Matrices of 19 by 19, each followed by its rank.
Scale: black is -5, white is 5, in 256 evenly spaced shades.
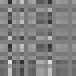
one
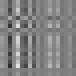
one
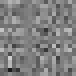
three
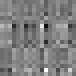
two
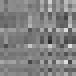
two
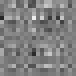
two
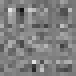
three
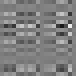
one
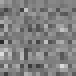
three
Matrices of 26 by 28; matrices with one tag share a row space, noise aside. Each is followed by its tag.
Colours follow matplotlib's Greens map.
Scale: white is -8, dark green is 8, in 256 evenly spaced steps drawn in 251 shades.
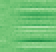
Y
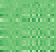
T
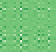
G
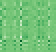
G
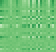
T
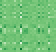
G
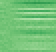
Y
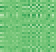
T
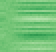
Y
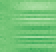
Y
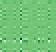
G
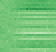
Y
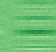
Y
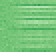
Y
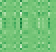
G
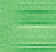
Y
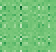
G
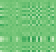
T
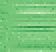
Y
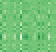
G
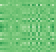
T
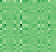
G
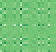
G
